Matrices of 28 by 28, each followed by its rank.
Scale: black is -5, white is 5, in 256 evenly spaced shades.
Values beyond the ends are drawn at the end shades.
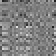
three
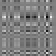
one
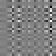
one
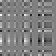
one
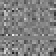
three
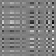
one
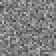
full rank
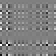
one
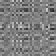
three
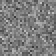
full rank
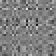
three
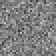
full rank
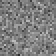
full rank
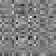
three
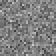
full rank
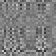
three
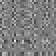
three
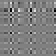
one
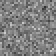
full rank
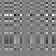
one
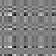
one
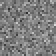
full rank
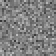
full rank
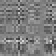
three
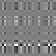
one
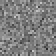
full rank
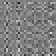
three
